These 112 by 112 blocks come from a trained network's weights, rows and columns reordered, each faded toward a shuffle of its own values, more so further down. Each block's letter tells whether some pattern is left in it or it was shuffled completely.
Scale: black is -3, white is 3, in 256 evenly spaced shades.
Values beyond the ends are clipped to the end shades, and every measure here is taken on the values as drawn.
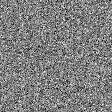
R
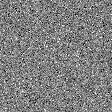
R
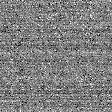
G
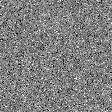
R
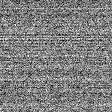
G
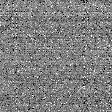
G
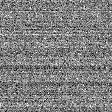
G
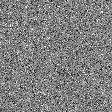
R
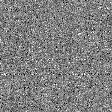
G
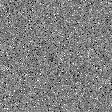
R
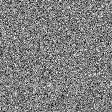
R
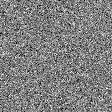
R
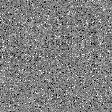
G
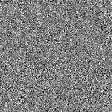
G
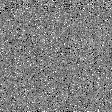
G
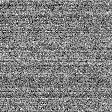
G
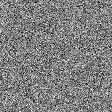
R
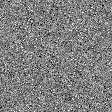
R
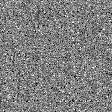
G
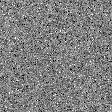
R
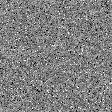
R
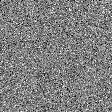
R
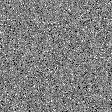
R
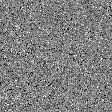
R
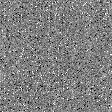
G
